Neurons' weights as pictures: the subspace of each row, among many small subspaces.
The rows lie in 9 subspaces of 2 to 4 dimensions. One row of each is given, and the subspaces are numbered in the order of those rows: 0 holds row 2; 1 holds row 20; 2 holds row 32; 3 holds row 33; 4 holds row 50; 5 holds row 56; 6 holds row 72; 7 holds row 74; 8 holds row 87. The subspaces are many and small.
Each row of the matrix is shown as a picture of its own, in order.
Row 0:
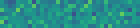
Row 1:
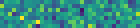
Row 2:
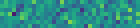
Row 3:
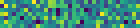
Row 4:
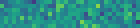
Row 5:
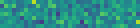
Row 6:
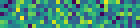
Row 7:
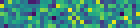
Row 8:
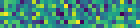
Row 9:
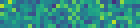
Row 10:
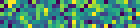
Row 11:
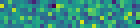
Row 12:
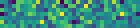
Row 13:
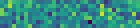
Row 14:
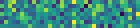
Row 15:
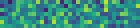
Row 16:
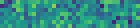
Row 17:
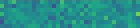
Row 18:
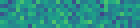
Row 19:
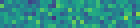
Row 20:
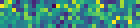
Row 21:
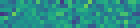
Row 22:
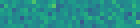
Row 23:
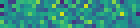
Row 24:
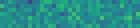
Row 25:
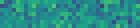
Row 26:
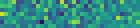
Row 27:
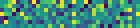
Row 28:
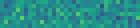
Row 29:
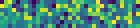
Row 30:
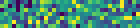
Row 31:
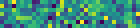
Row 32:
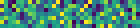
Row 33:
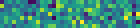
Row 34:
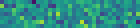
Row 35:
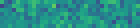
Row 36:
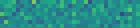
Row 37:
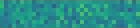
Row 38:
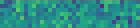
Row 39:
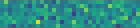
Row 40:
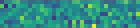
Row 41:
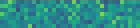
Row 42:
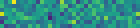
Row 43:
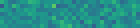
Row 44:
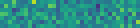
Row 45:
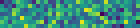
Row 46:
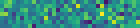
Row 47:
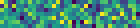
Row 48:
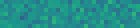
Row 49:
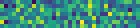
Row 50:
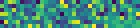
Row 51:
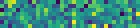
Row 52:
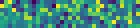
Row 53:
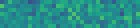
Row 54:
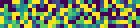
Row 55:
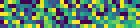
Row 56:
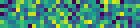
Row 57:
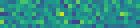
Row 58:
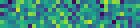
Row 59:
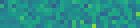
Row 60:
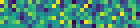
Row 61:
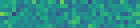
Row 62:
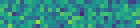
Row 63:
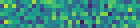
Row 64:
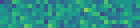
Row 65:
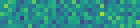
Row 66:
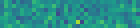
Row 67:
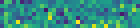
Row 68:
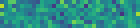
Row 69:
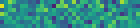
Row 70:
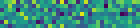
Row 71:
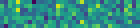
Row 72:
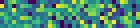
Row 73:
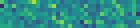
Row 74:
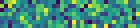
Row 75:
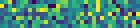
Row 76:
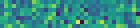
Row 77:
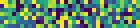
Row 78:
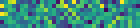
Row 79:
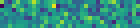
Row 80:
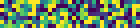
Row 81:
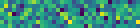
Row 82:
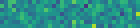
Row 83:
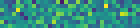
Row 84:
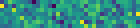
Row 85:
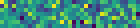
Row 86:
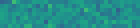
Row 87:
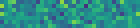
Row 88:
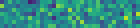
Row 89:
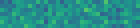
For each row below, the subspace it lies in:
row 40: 7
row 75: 6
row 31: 4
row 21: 0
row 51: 7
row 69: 6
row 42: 4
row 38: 1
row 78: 6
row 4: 3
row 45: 6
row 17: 4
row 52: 1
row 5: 8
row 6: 5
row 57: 4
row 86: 6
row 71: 3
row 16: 1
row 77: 0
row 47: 2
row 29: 1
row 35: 1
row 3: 0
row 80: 5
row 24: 3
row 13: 3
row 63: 7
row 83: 0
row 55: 4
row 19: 3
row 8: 4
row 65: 5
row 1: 0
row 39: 3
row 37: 4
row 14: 2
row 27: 2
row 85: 2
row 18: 5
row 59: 2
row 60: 2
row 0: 7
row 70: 0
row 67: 4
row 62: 0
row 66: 4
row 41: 5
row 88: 3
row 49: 7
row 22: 5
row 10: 7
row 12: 8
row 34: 8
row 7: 3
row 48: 0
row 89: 6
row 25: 1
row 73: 8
